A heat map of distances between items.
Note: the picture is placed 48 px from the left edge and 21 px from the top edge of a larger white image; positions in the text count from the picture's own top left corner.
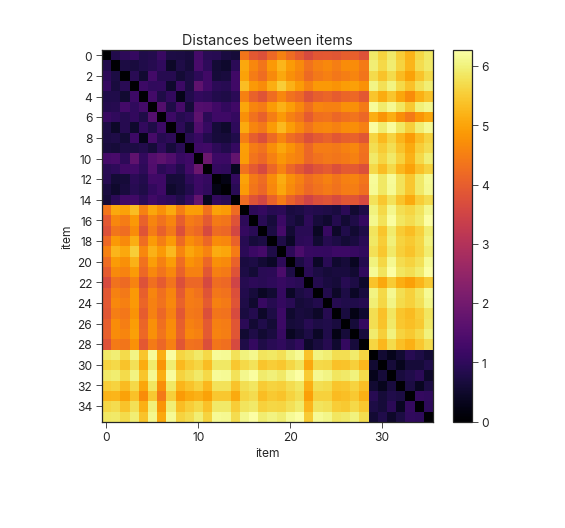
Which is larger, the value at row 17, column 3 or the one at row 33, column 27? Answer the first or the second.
the second
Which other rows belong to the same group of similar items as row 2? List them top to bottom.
0, 1, 3, 4, 5, 6, 7, 8, 9, 10, 11, 12, 13, 14
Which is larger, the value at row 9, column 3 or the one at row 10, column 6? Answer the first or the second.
the second
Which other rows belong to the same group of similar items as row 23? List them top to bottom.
15, 16, 17, 18, 19, 20, 21, 22, 24, 25, 26, 27, 28
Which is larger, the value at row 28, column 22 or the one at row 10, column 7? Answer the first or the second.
the second
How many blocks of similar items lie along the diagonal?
3
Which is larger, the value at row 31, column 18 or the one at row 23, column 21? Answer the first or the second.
the first
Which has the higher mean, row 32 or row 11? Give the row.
32
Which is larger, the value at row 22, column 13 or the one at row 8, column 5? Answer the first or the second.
the first
